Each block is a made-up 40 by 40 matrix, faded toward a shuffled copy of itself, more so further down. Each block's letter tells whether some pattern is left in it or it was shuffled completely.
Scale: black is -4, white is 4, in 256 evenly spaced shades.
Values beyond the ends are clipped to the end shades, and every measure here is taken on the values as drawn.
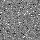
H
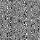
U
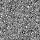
H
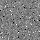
H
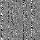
U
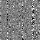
U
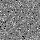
H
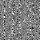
U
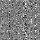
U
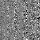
U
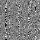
U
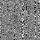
U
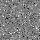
H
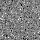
H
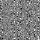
U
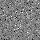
H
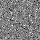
H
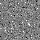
H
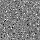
H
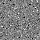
H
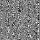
U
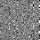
U
